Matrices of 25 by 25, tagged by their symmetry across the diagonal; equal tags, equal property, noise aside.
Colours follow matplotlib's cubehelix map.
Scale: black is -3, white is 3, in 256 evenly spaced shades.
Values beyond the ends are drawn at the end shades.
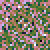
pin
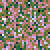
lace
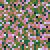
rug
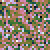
rug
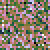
rug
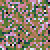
rug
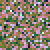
lace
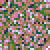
pin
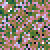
pin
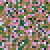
lace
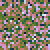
lace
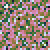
pin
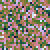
lace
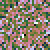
pin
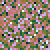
pin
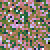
rug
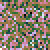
lace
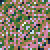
pin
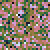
lace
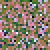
rug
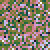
pin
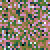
rug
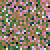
rug
